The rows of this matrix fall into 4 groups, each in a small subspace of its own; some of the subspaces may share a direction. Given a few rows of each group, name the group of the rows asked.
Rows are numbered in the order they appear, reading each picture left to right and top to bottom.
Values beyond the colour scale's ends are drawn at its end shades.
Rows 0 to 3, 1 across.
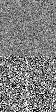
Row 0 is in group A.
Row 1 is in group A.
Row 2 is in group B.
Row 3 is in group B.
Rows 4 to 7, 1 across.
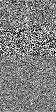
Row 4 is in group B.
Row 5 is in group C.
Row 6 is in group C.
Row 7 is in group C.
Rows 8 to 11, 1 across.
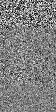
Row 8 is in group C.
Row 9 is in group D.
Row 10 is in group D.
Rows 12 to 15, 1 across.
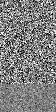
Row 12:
A
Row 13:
D
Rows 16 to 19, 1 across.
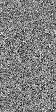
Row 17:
D
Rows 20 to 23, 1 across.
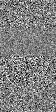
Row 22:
B
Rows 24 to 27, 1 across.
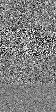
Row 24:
D
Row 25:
B
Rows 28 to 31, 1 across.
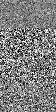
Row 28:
B
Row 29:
D
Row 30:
C
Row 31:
A
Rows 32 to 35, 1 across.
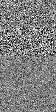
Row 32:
C
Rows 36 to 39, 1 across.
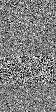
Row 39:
B
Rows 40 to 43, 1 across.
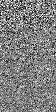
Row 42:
C
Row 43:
C
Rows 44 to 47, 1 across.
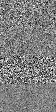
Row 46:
A
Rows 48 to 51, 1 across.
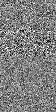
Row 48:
C
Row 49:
B
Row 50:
D
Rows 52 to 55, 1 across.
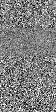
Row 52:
A
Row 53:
C
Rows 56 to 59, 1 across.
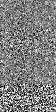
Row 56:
D
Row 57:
A
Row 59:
A
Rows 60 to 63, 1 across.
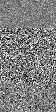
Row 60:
A
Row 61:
C
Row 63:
D
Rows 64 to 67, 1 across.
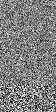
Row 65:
C
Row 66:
C
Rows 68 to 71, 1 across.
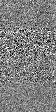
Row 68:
C
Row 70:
C
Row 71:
C
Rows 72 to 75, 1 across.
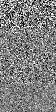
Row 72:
D
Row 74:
D
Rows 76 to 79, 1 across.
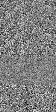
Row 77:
D
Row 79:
B
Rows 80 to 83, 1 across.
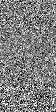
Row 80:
C
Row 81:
A
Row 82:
D
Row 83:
C
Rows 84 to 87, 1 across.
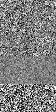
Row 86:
D
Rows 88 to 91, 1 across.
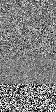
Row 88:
A
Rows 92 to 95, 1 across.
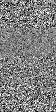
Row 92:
C
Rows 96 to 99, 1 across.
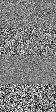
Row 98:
D
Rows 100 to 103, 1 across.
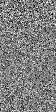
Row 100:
A
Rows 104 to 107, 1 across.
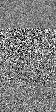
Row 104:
D
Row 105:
D
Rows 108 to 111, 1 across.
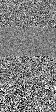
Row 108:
C
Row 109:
A
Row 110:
A
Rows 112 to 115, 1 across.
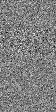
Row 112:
C
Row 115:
A
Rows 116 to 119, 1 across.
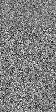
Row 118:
D
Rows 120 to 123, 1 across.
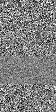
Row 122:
A
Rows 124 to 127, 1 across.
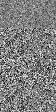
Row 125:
D
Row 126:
C
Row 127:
D
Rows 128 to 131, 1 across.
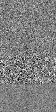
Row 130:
D
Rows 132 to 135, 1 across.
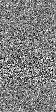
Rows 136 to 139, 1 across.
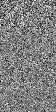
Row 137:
A
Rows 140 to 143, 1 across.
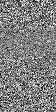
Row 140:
A
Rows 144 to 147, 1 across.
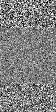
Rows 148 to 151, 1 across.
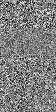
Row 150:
B
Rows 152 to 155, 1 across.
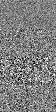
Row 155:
B
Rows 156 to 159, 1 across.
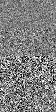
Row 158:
A
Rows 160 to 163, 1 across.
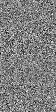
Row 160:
A
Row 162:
D
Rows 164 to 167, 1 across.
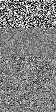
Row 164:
B
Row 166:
B
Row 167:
C
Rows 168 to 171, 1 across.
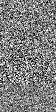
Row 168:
A
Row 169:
A
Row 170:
B
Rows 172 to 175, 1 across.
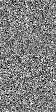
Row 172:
B
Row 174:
A
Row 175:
C
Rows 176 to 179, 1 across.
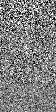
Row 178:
D
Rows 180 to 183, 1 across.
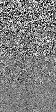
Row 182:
D
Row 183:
B
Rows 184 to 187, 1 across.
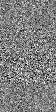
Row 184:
A
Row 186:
B
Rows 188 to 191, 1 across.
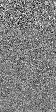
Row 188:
D
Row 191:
A
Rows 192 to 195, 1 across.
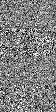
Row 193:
B
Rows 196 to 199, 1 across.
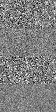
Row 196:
D
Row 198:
B
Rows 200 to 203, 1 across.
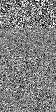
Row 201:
B
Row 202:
B
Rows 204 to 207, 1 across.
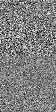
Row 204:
B
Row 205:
C
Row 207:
C
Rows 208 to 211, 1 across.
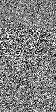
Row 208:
B
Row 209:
C
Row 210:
B
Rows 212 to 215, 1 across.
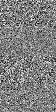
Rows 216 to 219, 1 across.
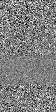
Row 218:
B
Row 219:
B
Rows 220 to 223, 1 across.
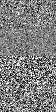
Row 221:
B
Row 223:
C
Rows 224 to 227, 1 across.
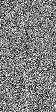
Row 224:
D
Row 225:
B
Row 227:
B
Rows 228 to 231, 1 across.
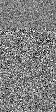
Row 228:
A
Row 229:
C
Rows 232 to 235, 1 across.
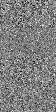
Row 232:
A
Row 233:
B
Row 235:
D
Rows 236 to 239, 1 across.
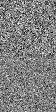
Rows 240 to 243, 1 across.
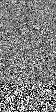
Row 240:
B
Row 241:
A
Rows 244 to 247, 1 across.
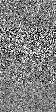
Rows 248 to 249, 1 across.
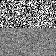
